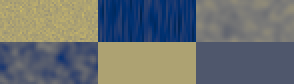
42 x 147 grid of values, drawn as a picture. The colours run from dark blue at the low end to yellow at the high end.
The table splits into 2 rows of 3 panels. Panel 1,1: high, fine-grained, faint in contrast. Panel 1,2: very low, streaked downward, faint in contrast. Panel 1,3: middling, blotchy, faint in contrast. Panel 2,1: low, blotchy. Panel 2,2: high, flat. Panel 2,3: low, flat.
